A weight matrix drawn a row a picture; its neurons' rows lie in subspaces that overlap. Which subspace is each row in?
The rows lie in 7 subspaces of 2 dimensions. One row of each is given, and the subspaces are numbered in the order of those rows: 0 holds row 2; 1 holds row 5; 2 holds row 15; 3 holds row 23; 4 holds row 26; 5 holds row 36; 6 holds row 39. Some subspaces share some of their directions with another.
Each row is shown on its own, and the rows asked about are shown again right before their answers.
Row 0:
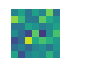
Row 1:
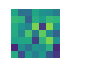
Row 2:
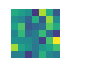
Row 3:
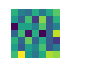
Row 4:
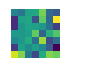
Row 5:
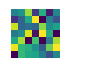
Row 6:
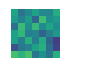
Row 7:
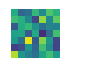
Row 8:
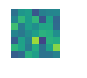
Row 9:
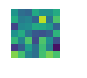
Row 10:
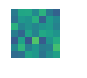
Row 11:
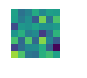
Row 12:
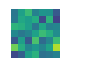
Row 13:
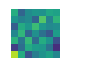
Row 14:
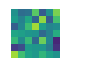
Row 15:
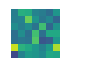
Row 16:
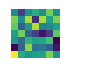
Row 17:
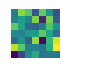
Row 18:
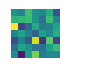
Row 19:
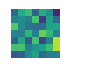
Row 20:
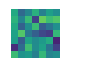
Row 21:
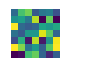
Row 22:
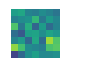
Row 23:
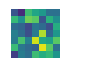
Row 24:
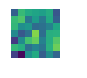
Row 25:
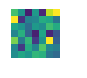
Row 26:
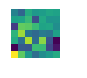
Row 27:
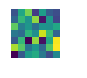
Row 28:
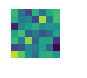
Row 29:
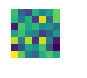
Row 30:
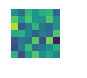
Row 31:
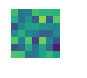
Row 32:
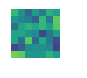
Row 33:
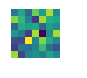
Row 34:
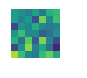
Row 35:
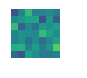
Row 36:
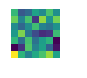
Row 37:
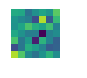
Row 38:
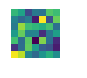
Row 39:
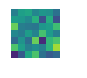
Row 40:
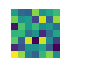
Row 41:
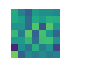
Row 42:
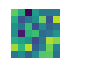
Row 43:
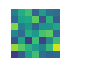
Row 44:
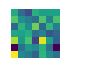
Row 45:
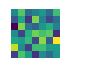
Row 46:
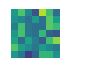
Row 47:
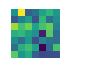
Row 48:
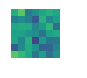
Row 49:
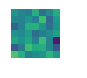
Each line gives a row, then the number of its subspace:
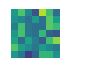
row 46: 0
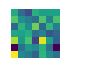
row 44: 2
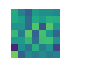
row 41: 2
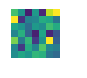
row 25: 6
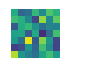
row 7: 1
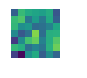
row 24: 1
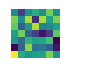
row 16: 5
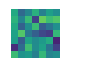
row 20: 5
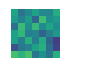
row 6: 4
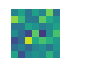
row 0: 1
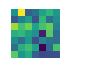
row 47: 3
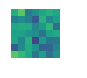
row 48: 3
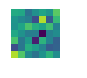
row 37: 3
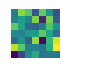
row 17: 0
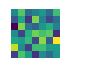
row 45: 5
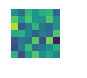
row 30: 5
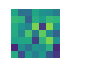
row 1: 2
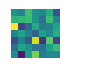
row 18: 5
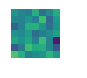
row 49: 0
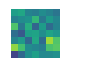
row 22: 4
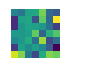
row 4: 6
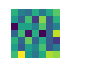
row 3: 2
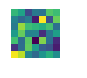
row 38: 3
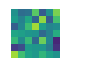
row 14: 0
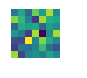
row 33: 1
